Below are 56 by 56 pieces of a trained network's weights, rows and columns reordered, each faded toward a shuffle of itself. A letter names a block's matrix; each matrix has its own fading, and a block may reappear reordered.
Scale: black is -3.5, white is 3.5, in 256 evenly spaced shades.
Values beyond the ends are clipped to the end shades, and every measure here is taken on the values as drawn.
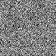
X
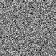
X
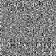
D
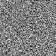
X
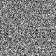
X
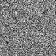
X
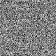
X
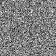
X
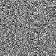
D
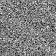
X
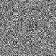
D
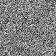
X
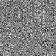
D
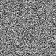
X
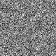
X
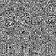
D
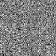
D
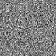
D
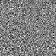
D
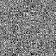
D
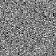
D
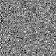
D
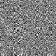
D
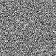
X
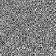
D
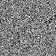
X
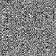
D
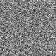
X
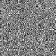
D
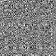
D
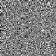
D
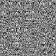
D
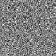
D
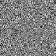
D
